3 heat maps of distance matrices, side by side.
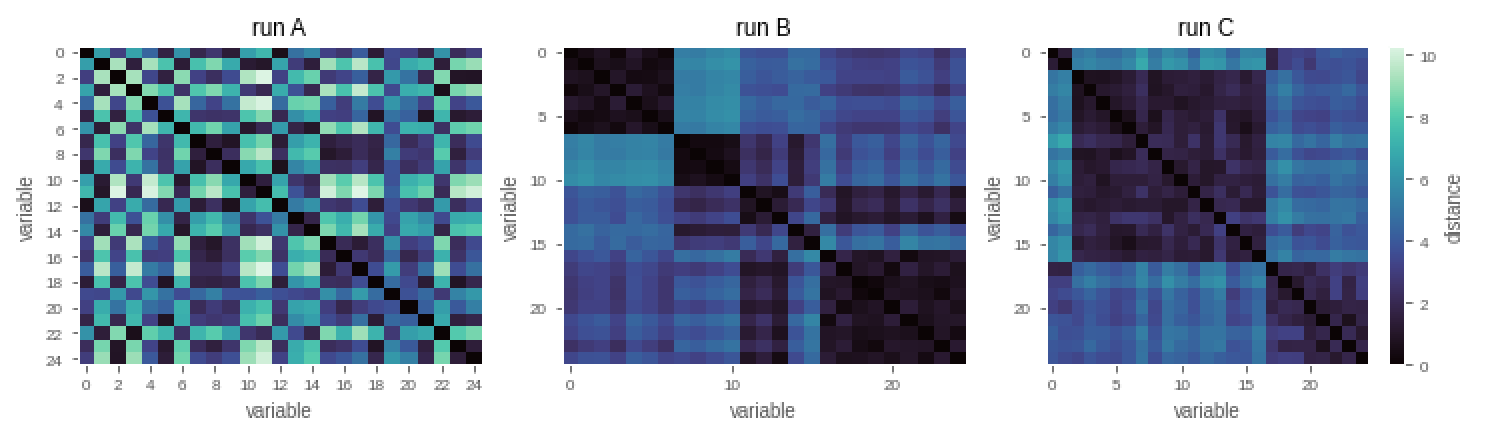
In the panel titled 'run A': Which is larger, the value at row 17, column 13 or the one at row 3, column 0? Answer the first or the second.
the first
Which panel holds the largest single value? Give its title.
run A
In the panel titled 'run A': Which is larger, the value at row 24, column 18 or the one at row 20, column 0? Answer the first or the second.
the second
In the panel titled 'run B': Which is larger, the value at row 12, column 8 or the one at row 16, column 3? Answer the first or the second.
the second
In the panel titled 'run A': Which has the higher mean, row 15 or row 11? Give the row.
11
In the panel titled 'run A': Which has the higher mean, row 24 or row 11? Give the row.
11
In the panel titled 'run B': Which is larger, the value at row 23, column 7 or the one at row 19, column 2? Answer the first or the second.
the first
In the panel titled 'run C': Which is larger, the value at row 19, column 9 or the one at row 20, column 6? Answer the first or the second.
the first
